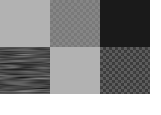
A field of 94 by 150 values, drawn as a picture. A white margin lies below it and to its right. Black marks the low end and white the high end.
It is made of 2 by 3 panels. Panel 1,1: high, flat. Panel 1,2: middling, checkered, faint in contrast. Panel 1,3: very low, flat. Panel 2,1: low, streaked across. Panel 2,2: high, flat. Panel 2,3: low, checkered.
